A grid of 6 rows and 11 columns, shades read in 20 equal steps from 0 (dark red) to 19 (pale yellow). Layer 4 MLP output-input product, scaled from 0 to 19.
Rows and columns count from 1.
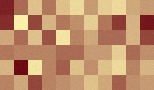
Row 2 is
3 19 5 14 9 11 16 9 4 14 1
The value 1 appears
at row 2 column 11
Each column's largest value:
14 19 18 14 18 17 16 16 17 14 14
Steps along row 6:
up down up up up up down down up up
